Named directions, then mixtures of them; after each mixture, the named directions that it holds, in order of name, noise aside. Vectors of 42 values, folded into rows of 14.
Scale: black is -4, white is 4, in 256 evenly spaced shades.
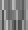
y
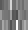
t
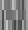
y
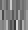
t, y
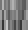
y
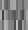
t, y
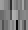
t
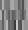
t, y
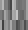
t, y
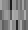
t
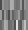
t, y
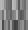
t, y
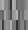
t, y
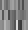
t, y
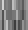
y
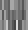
t, y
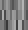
t, y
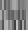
t, y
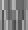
y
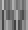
y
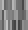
y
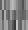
t, y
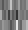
t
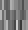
t, y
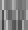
y
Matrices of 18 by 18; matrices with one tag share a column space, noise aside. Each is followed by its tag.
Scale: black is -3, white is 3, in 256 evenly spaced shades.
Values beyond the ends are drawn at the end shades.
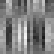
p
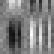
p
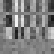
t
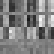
t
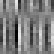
p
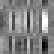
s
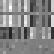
t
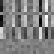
t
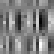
s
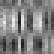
s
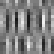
s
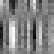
p
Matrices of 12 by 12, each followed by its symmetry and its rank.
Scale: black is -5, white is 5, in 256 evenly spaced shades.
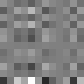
neither, rank one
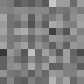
antisymmetric, rank two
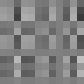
neither, rank one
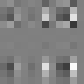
neither, rank one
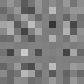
antisymmetric, rank two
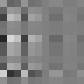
neither, rank one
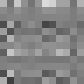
neither, rank two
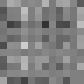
antisymmetric, rank two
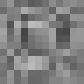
antisymmetric, rank two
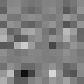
neither, rank two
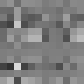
neither, rank two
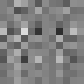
neither, rank two
